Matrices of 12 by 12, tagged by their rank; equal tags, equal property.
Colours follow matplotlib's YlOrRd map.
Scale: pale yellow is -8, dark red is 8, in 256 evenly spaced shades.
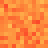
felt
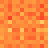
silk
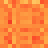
silk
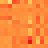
silk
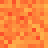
felt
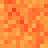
felt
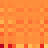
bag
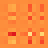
bag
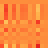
bag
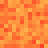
felt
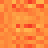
silk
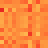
silk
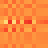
bag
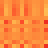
bag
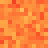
felt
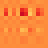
bag
